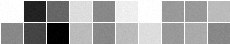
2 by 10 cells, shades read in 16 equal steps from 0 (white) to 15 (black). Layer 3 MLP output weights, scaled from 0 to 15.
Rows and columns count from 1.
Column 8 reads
6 6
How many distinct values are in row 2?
7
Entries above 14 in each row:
0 1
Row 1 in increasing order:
0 0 1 2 4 6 6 7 9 13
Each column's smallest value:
0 11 9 2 7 1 0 6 5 4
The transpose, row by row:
0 7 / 13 11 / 9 15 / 2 4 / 7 7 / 1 4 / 0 2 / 6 6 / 6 5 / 4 7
